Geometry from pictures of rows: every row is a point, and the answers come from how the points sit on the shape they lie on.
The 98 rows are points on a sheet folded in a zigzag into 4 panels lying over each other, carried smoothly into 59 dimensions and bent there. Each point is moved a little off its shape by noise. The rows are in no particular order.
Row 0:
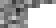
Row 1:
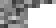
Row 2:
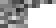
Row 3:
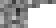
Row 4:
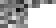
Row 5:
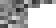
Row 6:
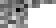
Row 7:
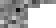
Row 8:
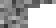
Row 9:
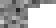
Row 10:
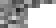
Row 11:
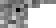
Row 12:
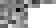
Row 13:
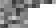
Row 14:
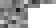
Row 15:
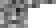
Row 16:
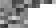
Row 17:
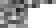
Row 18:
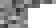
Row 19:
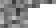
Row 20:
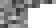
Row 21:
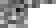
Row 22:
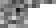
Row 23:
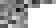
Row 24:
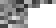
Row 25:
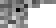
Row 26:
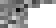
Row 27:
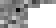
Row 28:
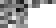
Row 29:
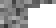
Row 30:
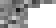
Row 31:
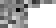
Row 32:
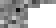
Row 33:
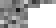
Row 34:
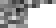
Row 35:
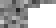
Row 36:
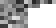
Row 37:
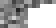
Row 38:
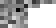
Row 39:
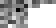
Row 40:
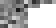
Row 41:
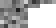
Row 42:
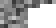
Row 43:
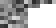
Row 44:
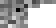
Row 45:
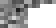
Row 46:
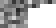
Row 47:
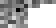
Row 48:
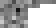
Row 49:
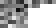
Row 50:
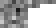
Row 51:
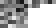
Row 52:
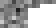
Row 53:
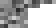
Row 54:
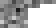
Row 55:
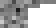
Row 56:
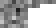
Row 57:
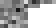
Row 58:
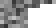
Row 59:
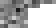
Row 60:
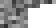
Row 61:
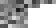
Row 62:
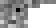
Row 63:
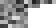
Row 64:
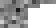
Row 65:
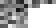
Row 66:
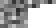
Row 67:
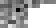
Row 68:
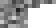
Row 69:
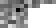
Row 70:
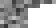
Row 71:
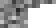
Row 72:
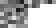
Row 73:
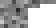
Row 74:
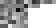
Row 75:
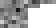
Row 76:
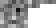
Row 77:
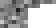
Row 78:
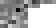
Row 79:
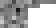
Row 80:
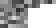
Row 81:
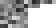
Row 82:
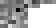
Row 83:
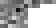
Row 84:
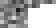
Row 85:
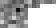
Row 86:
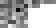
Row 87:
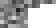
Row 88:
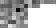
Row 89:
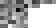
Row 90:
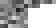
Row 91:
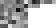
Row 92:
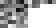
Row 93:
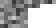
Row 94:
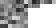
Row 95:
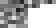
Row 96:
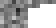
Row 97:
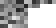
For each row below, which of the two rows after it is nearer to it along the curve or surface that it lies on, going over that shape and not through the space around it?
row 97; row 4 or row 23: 4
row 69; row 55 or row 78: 78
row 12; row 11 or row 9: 11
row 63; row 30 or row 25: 30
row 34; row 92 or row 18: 92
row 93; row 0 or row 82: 0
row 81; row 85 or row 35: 85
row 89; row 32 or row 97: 32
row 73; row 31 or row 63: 31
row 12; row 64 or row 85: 64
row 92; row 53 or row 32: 53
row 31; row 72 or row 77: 77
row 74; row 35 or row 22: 35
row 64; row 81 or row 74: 74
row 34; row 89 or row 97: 97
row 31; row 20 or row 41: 41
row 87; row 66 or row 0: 0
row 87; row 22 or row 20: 22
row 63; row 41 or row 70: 70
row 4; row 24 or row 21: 21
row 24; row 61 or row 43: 43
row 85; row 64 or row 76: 76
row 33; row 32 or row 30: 32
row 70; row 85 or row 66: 85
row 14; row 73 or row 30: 73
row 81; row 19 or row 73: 19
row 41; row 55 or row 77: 55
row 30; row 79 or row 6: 6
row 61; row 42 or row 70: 70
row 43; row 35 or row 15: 15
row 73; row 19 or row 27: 27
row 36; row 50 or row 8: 8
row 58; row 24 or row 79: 24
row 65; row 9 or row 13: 13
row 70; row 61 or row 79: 61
